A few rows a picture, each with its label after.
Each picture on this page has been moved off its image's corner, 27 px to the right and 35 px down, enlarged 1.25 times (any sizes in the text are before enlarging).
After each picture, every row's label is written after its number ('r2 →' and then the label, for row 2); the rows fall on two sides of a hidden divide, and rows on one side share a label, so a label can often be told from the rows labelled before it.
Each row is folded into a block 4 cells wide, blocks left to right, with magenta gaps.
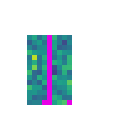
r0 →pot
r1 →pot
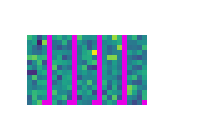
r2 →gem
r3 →pot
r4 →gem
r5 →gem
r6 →pot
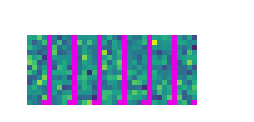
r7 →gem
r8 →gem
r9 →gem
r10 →pot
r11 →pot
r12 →gem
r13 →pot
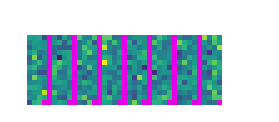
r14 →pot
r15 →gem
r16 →pot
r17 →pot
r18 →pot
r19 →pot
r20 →gem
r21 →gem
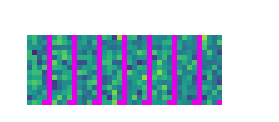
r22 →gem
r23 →pot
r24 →gem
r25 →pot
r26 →pot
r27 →pot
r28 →gem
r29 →gem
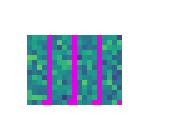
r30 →pot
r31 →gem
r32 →pot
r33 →gem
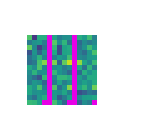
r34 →gem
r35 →pot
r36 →pot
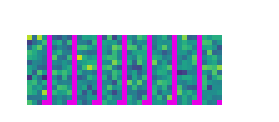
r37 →gem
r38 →gem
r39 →gem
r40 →pot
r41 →gem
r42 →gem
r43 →pot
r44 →gem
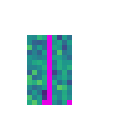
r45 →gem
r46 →gem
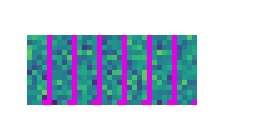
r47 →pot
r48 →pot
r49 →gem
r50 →gem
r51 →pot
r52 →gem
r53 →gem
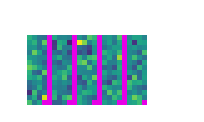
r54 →gem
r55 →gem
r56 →gem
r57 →pot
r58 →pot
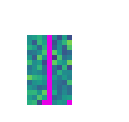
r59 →pot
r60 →pot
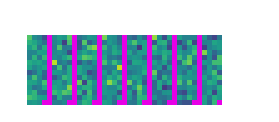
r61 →pot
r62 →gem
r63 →gem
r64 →gem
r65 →gem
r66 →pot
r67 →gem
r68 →pot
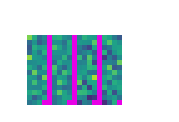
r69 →gem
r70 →gem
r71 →gem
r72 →pot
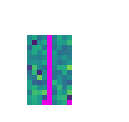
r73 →pot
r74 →gem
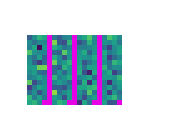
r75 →gem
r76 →pot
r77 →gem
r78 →pot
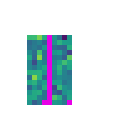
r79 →gem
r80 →pot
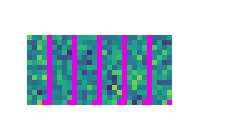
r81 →pot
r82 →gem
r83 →gem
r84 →pot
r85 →gem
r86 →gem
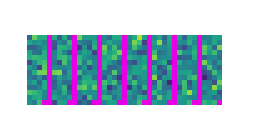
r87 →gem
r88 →gem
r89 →gem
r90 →gem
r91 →gem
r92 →gem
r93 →pot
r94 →pot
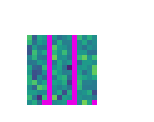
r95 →gem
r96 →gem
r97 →gem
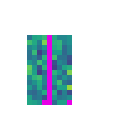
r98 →gem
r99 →gem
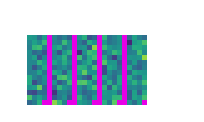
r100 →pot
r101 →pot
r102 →gem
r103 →pot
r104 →pot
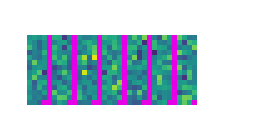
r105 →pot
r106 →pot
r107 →pot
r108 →pot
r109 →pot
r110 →gem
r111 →pot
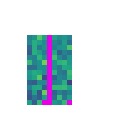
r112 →gem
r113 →gem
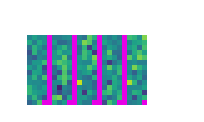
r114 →pot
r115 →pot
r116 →gem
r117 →gem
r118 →gem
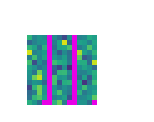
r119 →pot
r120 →pot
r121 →pot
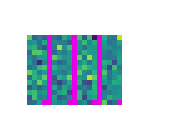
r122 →gem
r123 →gem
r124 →gem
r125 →pot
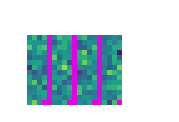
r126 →pot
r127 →gem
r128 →pot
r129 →gem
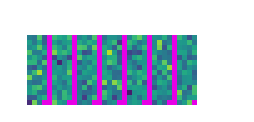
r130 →pot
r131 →pot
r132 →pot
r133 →gem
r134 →gem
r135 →gem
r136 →pot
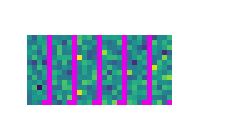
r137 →gem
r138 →gem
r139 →gem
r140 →gem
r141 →gem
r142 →gem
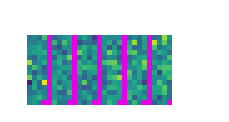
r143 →pot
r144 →pot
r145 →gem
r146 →pot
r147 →gem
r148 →gem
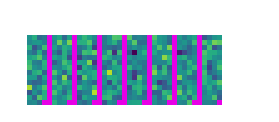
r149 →pot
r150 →gem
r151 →pot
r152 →gem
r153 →gem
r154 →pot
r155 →gem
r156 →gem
